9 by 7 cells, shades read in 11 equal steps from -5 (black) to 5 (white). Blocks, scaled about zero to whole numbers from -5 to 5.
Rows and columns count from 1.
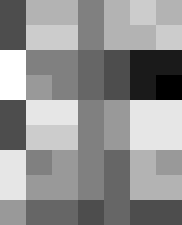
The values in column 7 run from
-5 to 4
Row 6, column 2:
3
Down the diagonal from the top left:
-2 3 0 -1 1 4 1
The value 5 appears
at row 3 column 1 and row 4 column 1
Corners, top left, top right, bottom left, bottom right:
-2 2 1 -2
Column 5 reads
2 2 -2 -2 1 1 -1 -1 -1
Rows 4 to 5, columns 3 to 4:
0 -1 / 4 0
